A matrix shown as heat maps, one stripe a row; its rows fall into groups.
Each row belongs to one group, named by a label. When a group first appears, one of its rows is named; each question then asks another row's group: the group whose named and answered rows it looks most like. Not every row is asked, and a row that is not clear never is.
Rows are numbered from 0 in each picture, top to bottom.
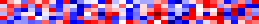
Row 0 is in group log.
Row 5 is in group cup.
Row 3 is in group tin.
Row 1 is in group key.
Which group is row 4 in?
log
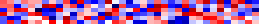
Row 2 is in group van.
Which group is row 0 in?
log
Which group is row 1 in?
tin
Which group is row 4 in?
cup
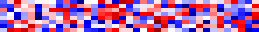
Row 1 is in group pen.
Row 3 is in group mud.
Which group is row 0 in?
key
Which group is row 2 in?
mud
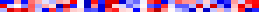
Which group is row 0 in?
pen
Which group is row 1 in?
log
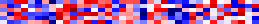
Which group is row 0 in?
cup
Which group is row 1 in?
mud
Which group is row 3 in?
cup
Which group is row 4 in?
van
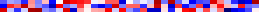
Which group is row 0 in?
mud
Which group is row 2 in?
log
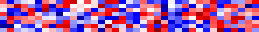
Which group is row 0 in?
pen
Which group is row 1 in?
key
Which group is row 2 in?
pen
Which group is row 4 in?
key
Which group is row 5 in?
tin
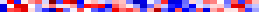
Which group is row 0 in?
tin
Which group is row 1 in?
key
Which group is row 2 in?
van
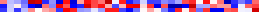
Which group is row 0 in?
log
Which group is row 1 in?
cup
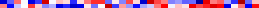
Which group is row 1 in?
log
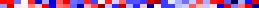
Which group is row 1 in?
key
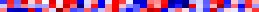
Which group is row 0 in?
tin
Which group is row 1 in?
tin
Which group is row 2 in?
mud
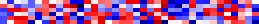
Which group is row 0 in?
cup
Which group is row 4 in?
key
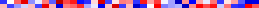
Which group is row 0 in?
key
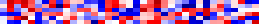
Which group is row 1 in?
tin
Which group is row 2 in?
log
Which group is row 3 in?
pen
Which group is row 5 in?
mud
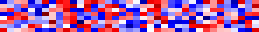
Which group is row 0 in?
cup
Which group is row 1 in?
mud
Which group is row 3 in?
pen
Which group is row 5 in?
tin
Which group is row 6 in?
log
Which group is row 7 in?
mud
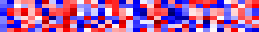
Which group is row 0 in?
pen
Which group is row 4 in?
cup
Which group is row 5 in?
tin
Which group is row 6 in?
mud
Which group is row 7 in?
key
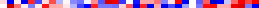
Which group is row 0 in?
pen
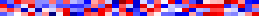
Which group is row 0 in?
key
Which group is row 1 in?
log
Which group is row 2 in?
mud
